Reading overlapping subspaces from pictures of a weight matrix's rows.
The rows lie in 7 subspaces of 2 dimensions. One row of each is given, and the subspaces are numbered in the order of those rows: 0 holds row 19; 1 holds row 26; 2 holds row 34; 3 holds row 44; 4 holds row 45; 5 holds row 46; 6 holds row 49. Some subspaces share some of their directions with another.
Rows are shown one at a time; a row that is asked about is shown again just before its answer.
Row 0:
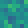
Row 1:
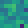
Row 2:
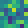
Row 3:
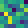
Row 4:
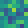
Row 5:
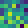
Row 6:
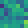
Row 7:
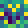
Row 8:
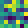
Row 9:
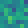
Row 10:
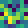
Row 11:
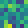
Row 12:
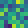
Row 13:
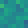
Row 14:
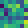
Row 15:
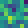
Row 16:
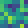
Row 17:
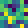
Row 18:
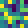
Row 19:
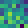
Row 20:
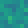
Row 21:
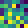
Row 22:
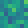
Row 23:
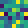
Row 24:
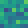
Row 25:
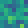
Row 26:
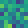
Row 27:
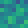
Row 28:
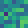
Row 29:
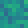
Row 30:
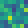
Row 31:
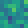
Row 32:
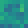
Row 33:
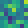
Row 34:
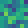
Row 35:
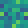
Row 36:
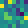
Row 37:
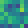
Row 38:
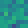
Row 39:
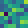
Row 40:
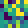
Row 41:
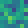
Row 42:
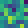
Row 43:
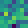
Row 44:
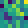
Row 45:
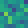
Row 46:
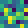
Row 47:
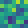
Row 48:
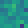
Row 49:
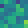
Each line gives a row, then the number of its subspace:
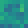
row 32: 5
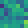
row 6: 6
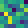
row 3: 4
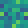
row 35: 1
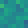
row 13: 6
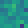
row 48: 0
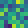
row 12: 1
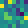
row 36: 3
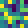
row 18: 3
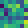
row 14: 6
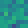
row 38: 2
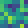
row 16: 5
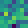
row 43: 2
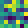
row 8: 4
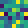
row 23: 1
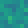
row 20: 2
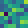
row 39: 4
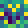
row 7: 0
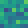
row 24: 5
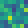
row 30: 2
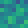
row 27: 6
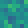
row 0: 1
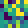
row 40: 3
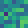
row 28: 4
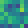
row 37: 5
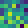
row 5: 0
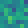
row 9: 5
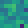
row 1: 0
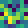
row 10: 0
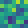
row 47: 6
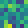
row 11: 1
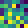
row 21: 0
